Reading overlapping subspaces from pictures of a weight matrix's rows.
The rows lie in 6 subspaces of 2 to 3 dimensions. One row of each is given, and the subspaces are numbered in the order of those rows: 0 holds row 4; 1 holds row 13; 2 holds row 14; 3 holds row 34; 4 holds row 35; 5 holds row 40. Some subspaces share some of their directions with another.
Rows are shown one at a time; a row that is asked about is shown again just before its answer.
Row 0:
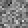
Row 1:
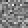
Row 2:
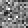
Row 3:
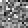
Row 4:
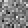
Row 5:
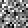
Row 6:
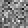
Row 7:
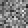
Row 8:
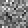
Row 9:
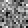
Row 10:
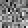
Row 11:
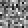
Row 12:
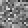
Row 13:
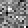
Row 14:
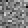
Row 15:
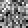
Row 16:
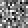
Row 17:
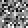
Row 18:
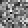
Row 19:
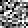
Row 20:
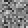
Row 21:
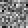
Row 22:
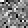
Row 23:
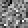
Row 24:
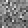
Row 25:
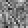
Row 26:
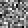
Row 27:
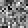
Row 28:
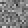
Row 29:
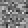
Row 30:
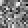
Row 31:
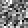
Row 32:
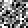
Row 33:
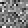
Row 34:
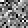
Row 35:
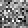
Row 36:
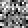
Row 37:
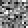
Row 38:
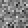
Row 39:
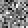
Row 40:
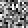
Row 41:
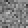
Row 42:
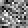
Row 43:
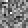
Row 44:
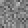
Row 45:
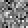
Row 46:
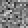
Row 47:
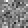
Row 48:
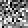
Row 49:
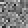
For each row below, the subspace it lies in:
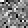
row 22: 3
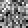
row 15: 5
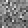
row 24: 4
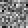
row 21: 3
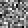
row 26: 5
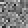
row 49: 3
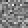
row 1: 1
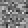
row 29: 4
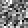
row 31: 0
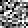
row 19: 2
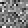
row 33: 3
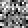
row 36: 5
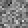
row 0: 0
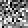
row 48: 4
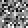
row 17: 0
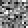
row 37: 1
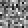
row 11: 5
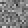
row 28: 3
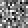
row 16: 2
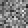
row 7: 2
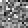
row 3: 2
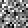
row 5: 0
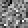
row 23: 0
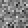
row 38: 0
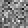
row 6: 4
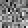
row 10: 4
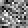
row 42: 4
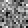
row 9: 5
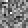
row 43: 1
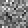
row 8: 4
